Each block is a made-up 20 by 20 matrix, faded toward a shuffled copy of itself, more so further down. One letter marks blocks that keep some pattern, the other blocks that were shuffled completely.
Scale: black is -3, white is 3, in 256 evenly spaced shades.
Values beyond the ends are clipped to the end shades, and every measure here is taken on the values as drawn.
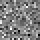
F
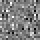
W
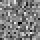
W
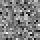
W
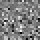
W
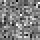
W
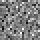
F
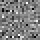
W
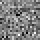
F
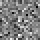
W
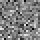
F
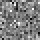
W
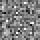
F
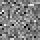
F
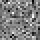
W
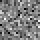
F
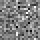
F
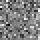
W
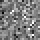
F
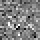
F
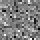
F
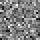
W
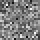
F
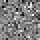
F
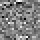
W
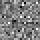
W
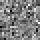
F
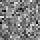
F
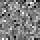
F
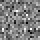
F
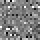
W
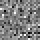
W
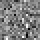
W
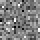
W
